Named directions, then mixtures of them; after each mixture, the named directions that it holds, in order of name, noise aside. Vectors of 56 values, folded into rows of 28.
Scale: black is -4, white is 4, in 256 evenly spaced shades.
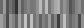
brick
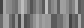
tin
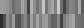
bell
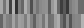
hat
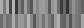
hat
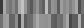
tin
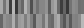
hat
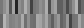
hat, tin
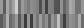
brick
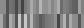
brick, tin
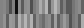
brick, hat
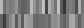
bell, tin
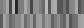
hat, tin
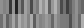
brick, hat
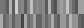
hat, tin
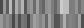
hat, tin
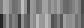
bell, tin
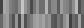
tin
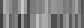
bell, tin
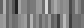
brick, tin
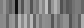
brick, hat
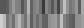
bell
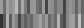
bell, brick
